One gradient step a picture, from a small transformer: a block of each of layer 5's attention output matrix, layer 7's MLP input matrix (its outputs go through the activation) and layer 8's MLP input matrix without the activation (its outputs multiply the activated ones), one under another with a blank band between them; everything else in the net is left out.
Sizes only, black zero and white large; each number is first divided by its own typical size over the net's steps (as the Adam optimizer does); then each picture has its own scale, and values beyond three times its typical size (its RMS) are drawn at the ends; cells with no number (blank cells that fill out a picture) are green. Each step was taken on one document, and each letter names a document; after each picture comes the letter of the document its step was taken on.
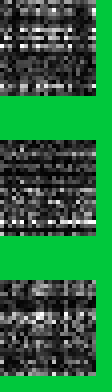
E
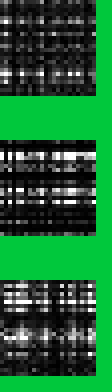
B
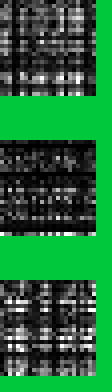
B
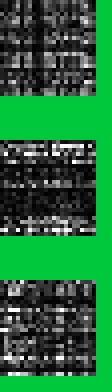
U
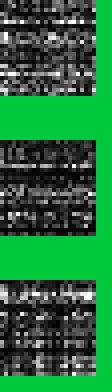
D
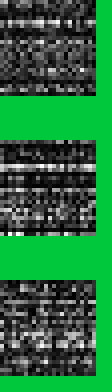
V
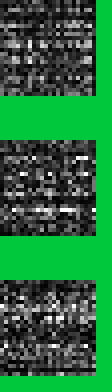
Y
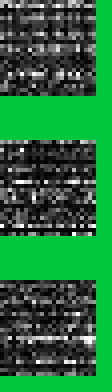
D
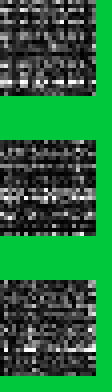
V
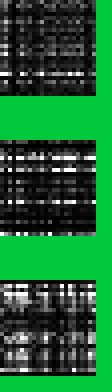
B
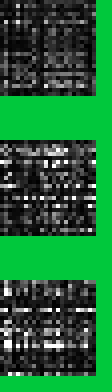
U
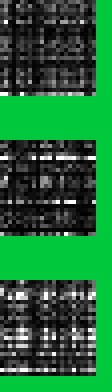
B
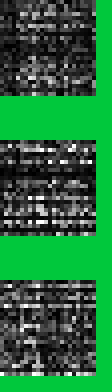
E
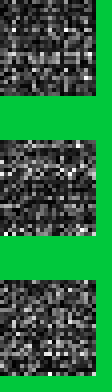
Y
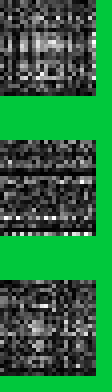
E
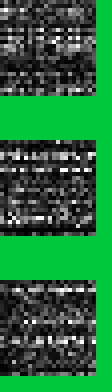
D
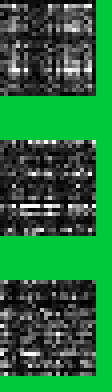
Y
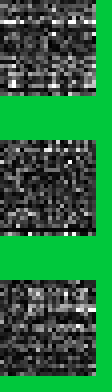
D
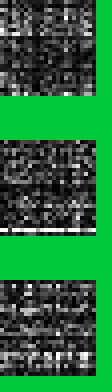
Y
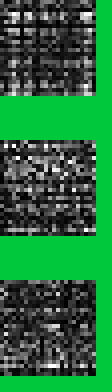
Y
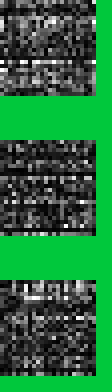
E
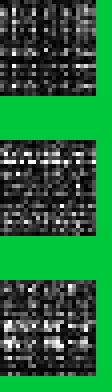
U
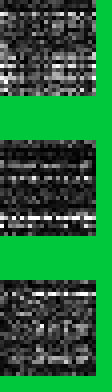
D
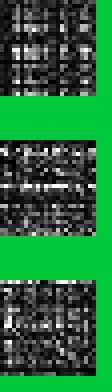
U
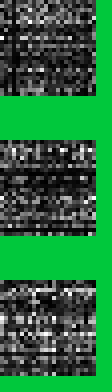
E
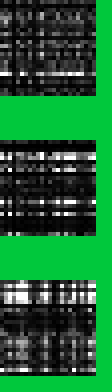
B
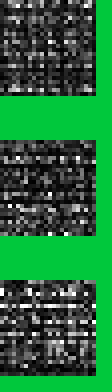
D
